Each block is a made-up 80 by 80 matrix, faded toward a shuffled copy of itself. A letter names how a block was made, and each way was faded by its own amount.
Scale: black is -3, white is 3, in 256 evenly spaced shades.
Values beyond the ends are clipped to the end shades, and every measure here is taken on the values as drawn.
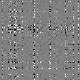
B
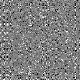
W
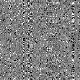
W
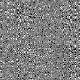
W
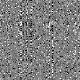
W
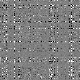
B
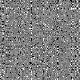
W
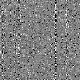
W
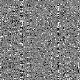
W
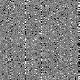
W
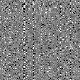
W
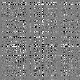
B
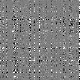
B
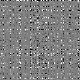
B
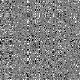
W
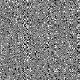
W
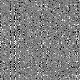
W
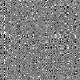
W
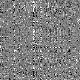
W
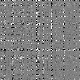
B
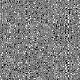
W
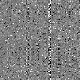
W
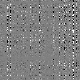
B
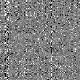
W
